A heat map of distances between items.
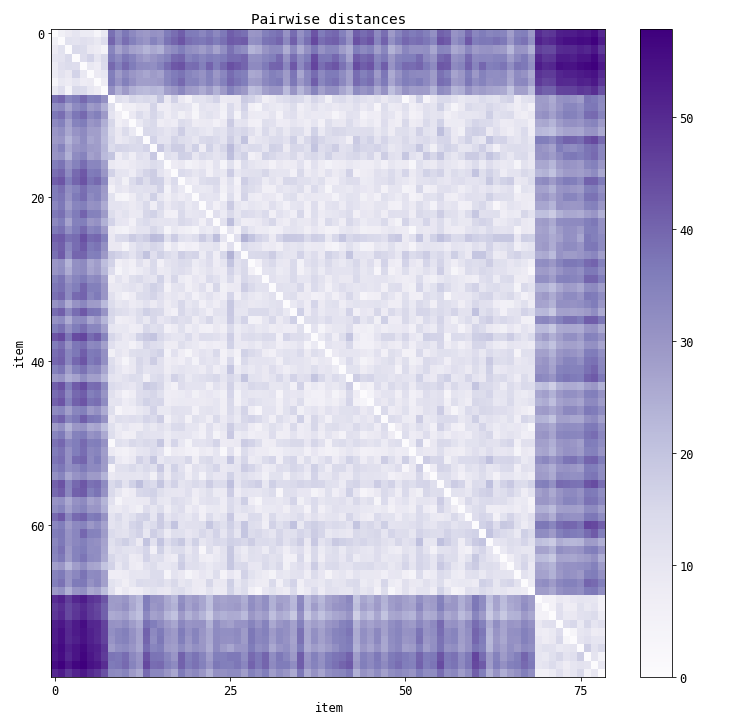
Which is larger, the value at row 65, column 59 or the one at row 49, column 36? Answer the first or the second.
the first
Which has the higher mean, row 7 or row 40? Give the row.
7
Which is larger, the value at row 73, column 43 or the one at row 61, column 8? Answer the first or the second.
the first
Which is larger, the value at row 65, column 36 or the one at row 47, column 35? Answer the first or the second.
the second
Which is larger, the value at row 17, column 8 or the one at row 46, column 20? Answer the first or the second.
the first
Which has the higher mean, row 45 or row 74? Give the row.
74
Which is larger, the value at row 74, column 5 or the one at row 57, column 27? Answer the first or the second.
the first
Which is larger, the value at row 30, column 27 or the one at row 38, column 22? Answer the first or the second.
the first
